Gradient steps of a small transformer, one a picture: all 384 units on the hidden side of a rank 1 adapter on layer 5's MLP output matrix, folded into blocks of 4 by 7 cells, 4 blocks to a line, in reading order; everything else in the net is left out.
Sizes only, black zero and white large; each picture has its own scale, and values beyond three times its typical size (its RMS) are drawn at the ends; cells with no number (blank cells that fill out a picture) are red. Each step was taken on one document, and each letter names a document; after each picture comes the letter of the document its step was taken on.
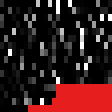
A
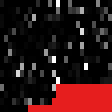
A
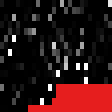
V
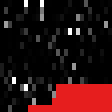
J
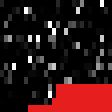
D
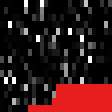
J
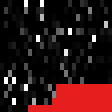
J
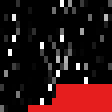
V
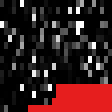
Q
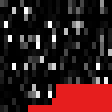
D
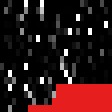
J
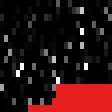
A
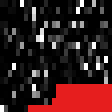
Q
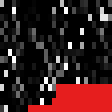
V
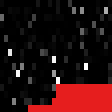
A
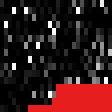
D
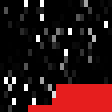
J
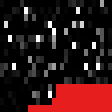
D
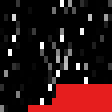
V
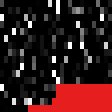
A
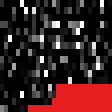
Q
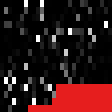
J
